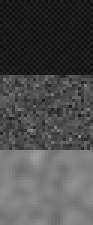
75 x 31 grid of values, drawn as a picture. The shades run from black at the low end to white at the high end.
The table splits into 3 rows of 1 panel. Panel 1,1: very low, checkered, faint in contrast. Panel 2,1: low, fine-grained. Panel 3,1: middling, blotchy, faint in contrast.
